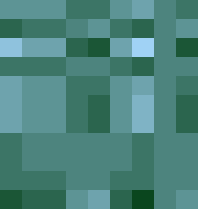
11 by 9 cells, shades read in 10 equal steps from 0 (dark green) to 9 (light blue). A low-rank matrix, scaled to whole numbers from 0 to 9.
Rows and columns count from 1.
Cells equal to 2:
11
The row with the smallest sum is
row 11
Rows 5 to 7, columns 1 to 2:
6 5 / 6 5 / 6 5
